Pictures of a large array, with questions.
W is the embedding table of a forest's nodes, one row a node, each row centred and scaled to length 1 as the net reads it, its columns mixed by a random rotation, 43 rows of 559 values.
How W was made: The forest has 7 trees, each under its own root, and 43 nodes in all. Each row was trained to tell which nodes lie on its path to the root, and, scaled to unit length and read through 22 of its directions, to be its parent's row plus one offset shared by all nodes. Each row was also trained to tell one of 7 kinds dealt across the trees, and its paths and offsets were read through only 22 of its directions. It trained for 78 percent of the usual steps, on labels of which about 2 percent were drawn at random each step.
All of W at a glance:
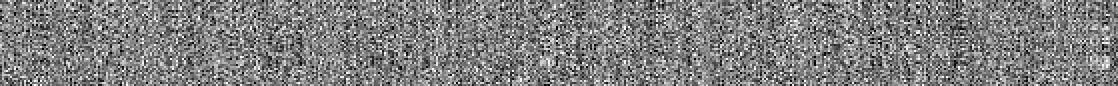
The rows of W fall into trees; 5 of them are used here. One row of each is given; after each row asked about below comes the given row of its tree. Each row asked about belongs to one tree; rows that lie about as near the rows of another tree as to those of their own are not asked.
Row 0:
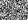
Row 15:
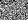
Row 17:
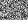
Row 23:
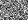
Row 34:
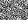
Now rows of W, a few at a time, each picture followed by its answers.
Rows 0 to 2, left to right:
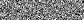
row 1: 15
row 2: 23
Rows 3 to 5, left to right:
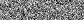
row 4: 0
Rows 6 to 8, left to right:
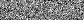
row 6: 0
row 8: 23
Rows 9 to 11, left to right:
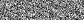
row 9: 0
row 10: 17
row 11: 23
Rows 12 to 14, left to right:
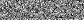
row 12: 0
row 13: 0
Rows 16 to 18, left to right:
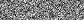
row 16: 15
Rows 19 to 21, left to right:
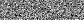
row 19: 15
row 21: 15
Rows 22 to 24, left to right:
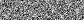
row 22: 23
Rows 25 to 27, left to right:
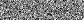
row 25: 34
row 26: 23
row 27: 0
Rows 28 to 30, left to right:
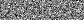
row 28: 15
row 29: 34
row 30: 0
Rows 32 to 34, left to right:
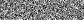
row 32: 15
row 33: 34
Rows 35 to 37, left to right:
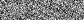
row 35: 0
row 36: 15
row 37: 0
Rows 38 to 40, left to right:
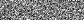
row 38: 34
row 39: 15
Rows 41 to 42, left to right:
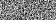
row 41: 23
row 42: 15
